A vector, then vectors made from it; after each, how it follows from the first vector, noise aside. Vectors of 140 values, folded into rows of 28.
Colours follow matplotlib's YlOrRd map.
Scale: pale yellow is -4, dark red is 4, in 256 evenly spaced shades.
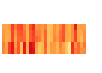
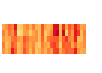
reversed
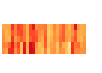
copied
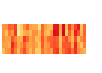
reversed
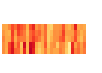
copied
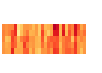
reversed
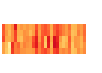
wrapped around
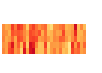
copied
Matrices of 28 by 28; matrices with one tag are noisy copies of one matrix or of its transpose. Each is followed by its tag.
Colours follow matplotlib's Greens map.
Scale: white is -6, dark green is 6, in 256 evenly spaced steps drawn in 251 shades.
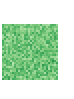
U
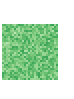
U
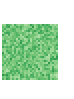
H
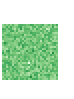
H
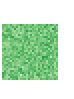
U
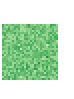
U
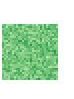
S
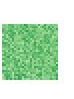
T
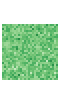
U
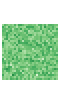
S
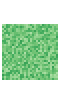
H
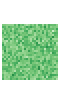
S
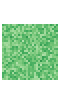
U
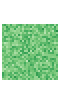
U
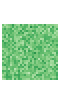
T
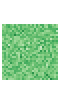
T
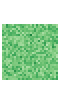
T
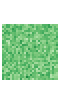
H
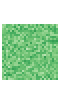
T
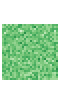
H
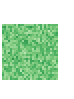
S
